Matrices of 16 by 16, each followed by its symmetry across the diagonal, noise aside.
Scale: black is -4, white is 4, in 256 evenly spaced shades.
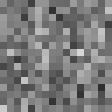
neither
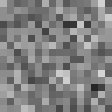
neither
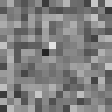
antisymmetric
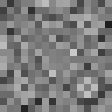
symmetric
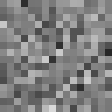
antisymmetric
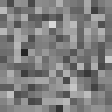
antisymmetric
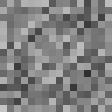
symmetric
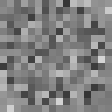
symmetric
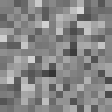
symmetric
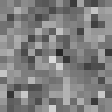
antisymmetric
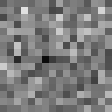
neither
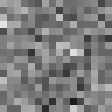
neither
